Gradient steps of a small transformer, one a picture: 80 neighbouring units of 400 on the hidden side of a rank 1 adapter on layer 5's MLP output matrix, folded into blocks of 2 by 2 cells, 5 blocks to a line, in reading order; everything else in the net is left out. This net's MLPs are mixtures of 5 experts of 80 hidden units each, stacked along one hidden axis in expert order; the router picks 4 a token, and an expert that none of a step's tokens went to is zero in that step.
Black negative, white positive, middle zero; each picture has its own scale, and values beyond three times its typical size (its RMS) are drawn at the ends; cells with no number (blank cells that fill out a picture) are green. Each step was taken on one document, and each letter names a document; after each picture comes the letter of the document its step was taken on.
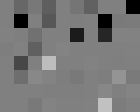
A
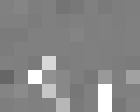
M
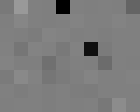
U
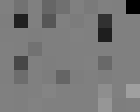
A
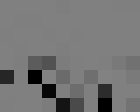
M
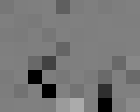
M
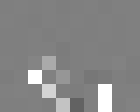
M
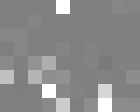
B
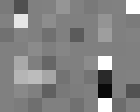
A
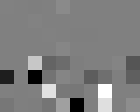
M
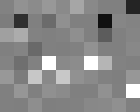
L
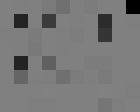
A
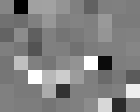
L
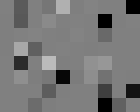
A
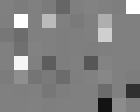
A
